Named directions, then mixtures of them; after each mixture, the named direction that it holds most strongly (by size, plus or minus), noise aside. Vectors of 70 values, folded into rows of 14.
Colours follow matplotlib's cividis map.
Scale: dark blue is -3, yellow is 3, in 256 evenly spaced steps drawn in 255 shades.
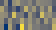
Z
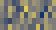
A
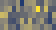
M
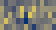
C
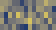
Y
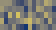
Y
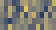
A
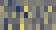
Z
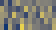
Z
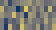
Z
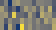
Z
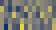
Z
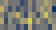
Y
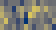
C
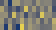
Z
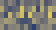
C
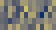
A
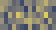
Y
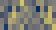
M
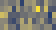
M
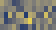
Y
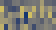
C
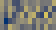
A
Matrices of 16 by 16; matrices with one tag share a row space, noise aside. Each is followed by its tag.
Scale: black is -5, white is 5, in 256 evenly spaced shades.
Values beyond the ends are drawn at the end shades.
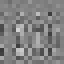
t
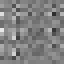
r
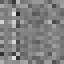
r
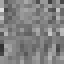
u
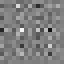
t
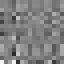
r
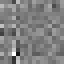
r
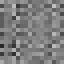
r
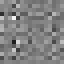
r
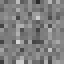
t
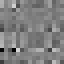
r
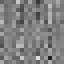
t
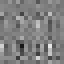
t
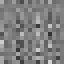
t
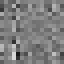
r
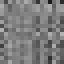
u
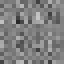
t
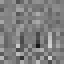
t
